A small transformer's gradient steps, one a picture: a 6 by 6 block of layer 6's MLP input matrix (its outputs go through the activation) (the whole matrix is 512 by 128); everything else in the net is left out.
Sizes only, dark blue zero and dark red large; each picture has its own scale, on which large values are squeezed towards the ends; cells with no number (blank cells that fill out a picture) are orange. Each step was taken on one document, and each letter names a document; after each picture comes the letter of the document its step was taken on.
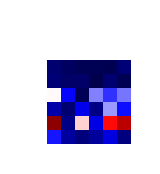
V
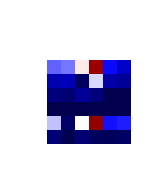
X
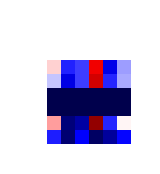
X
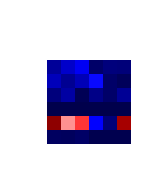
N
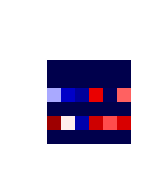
N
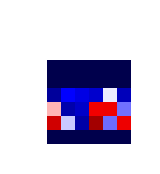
N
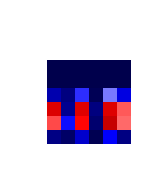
V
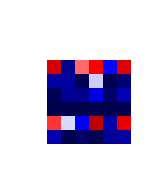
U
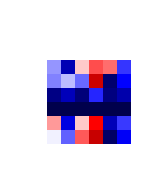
X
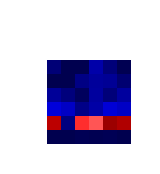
V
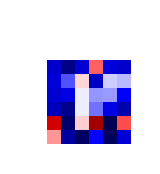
V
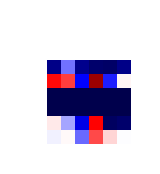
X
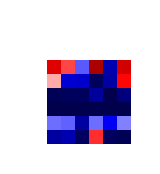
U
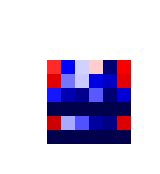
U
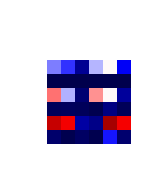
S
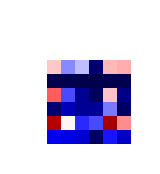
S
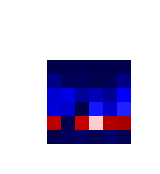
V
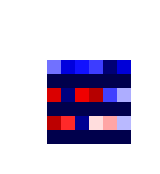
N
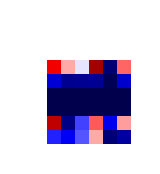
X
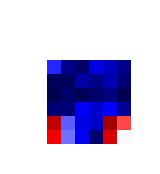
S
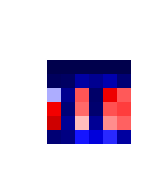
V
